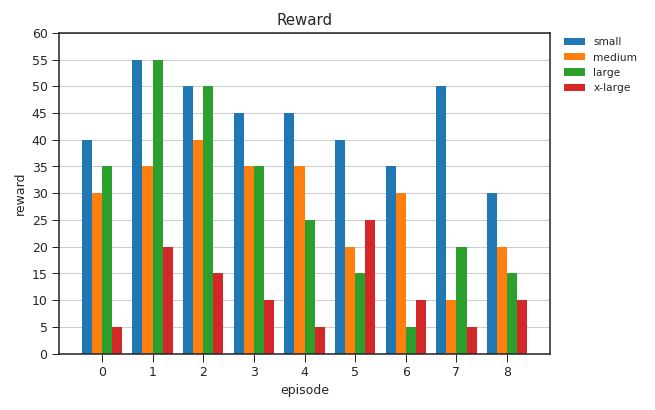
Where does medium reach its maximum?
2
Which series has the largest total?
small
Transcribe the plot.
Title: Reward
x-axis: episode, ticks 0 1 2 3 4 5 6 7 8
y-axis: reward, ticks 0 5 10 15 20 25 30 35 40 45 50 55 60
Legend: small, medium, large, x-large
Values:
small: 40 55 50 45 45 40 35 50 30
medium: 30 35 40 35 35 20 30 10 20
large: 35 55 50 35 25 15 5 20 15
x-large: 5 20 15 10 5 25 10 5 10
